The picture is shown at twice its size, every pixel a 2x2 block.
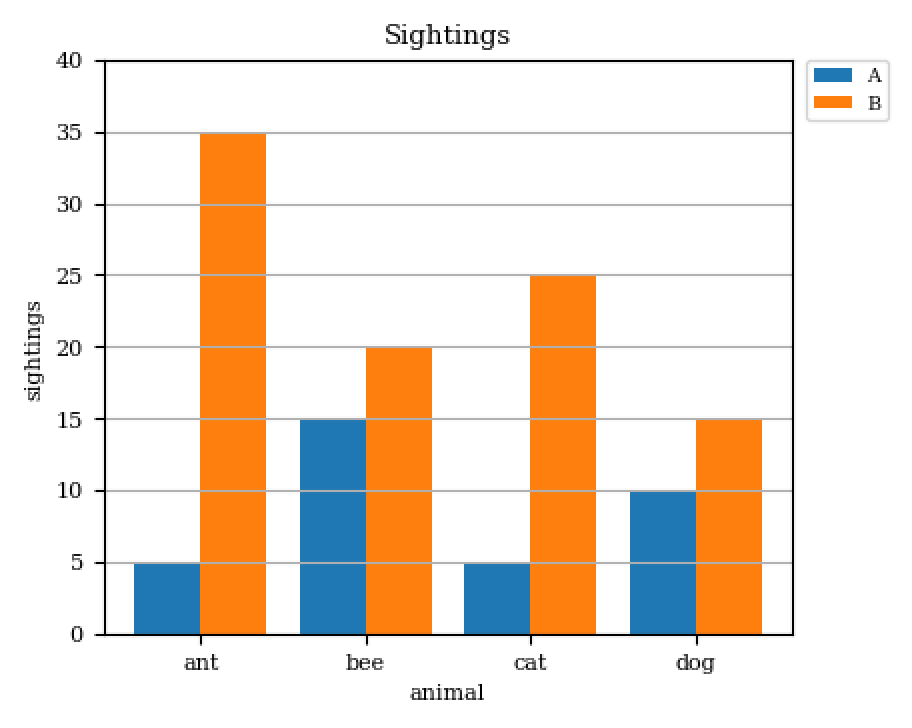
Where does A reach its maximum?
bee
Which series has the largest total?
B
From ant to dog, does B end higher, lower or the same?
lower
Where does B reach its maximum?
ant
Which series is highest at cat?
B
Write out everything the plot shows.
Title: Sightings
x-axis: animal, ticks ant bee cat dog
y-axis: sightings, ticks 0 5 10 15 20 25 30 35 40
Legend: A, B
Values:
A: 5 15 5 10
B: 35 20 25 15
